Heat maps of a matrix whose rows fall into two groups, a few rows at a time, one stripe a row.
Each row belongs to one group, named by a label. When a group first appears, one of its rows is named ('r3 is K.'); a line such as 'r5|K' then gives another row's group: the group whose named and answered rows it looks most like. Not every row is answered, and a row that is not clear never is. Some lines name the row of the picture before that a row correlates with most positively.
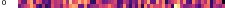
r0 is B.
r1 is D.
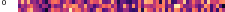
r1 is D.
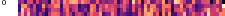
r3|B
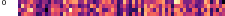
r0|D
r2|B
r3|D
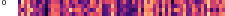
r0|D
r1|B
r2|B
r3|B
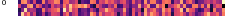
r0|D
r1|B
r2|D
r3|D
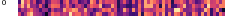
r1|B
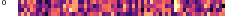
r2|D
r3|B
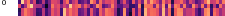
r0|D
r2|D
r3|D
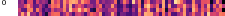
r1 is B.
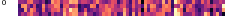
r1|D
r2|D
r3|D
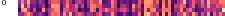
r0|B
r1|B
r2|D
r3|B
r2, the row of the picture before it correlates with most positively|1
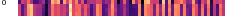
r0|B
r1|B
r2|B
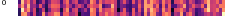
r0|D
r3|D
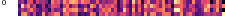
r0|B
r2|D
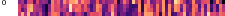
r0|B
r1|B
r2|B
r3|B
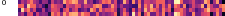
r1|B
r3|B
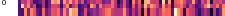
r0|B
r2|D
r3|D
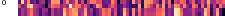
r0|B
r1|B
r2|D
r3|D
